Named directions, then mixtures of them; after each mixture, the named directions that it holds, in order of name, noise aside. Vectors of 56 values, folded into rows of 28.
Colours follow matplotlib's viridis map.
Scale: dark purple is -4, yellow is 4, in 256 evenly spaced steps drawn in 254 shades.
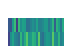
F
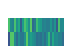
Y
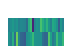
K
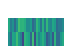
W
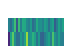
F, Y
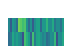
F, W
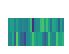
K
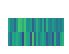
W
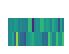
K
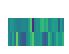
K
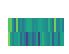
F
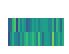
F
